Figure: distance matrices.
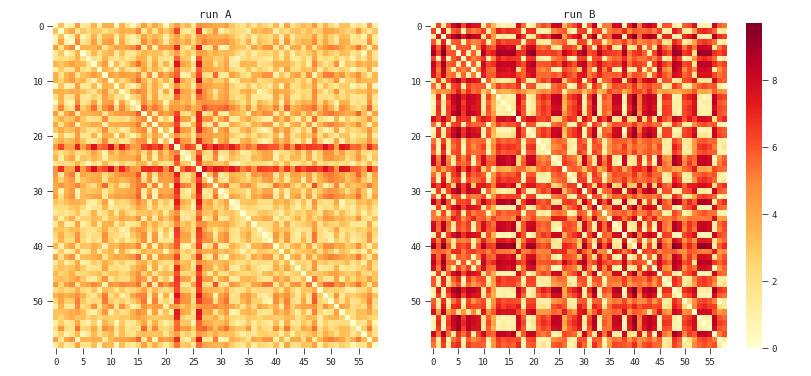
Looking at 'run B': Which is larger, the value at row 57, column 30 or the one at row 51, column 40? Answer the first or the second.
the second
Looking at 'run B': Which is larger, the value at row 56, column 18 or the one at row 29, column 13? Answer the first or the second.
the second
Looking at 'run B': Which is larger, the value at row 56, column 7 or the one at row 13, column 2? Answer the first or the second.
the first
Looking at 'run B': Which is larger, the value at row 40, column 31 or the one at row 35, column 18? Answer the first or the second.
the first
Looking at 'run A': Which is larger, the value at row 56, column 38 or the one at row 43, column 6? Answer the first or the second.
the first
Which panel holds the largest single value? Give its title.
run B
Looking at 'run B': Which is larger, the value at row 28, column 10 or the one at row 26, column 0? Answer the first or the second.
the first
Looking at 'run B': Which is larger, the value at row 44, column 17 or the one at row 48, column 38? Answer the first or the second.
the first
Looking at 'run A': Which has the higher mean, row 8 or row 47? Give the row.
47
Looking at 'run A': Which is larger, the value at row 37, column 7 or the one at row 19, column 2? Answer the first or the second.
the second
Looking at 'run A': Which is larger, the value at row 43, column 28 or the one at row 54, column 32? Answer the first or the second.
the first
